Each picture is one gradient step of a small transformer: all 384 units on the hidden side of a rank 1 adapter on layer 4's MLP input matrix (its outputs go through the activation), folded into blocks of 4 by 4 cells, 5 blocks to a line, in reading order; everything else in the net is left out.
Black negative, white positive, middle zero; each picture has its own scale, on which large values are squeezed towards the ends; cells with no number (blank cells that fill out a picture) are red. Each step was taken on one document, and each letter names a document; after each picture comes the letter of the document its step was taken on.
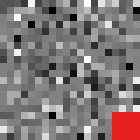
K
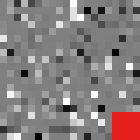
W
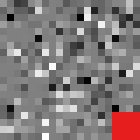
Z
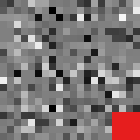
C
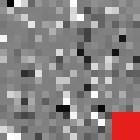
W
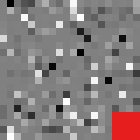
W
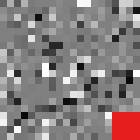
C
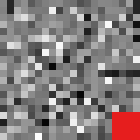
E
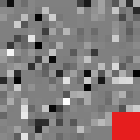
C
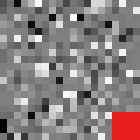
K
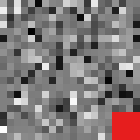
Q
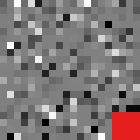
K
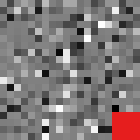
Z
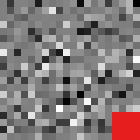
E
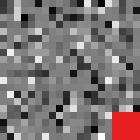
K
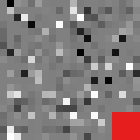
W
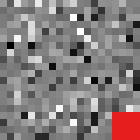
Q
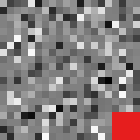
K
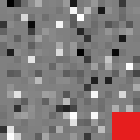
W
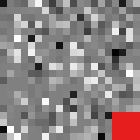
K
